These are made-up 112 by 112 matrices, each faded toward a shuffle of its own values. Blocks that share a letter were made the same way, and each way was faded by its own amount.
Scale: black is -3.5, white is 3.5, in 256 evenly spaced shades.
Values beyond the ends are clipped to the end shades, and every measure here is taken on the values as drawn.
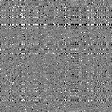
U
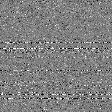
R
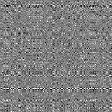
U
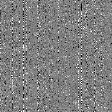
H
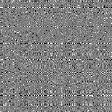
U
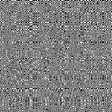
U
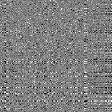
U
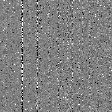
H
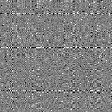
U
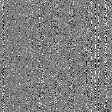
H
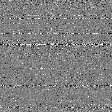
R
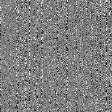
H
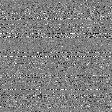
R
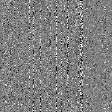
H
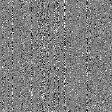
H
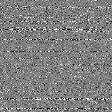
R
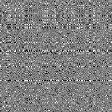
U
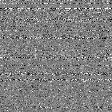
R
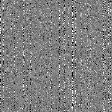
H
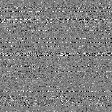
R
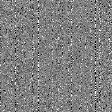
H
